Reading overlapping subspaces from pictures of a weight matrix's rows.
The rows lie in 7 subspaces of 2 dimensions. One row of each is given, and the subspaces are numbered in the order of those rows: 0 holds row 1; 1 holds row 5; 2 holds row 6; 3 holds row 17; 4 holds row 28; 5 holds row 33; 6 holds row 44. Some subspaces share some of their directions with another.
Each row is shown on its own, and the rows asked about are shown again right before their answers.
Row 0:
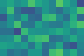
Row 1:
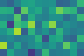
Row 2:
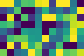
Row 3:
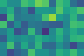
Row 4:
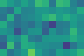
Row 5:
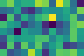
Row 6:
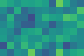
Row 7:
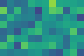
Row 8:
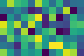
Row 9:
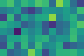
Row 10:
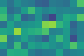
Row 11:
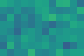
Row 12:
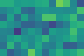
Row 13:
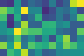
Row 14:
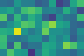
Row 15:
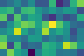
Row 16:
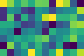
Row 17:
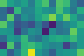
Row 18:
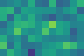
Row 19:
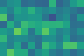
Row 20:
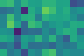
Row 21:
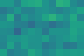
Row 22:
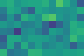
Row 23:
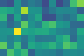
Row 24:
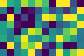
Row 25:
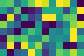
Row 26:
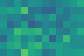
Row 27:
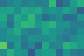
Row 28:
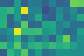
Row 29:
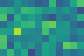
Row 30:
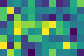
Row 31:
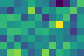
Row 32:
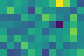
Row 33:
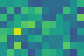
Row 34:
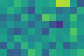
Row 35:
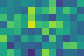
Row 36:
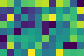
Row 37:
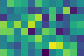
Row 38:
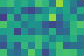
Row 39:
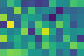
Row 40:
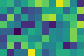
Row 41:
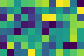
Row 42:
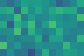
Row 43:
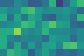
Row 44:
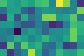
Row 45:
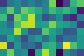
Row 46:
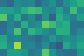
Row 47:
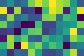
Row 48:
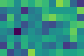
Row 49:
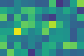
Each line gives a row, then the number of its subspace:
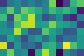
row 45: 2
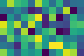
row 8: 1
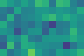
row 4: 3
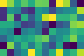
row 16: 5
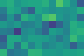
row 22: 2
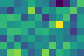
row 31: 6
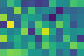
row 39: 0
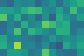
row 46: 1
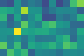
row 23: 4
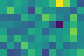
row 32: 6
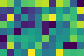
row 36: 6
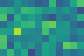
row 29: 6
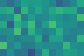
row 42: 0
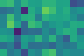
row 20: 4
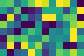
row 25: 5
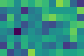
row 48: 4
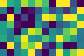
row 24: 2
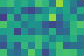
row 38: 1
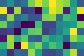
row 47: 5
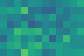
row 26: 4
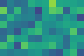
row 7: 5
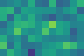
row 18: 3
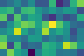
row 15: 3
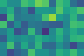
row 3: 0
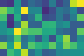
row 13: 4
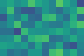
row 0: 3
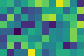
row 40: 5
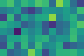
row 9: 1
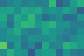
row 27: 2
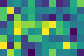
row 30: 3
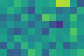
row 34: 6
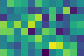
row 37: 1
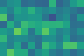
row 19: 0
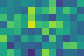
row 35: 4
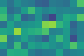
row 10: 2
